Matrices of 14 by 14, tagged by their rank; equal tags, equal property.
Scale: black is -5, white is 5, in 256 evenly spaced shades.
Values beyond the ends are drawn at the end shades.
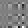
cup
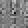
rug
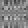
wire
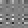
cup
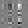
cup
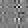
wire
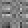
wire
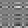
cup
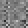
rug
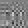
wire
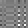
cup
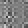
wire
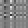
cup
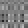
cup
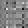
wire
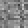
rug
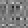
wire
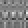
wire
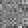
rug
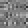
rug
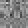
rug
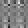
wire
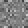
rug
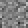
rug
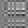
cup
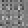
rug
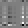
cup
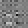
wire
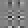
cup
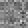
rug
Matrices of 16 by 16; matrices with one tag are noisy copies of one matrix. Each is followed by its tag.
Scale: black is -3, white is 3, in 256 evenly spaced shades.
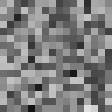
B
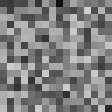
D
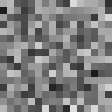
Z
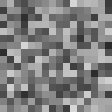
Z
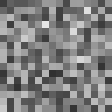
D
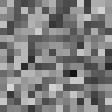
B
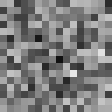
Z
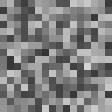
Z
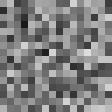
Z
